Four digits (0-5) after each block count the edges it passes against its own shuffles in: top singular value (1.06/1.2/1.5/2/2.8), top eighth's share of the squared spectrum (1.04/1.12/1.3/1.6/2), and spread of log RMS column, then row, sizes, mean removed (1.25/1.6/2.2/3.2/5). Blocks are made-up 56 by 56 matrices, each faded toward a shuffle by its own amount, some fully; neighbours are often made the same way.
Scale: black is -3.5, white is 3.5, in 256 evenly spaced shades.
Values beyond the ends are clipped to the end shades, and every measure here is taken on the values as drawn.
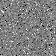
0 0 0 0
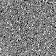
1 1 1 0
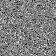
0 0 0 0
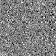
3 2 1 1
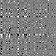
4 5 3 3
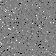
1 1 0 0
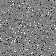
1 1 0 0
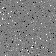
0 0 0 0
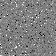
1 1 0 0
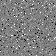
2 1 0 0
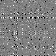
4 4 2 2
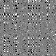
4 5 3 3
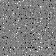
3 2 1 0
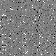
3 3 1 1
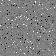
0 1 0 0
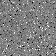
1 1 0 0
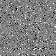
1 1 0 1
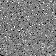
0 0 0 0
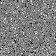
0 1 0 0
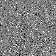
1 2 1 1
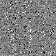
1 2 2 2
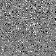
1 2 2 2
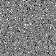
0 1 1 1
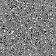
0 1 1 1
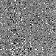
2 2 2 2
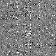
2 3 2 2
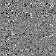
2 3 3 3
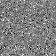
0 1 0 1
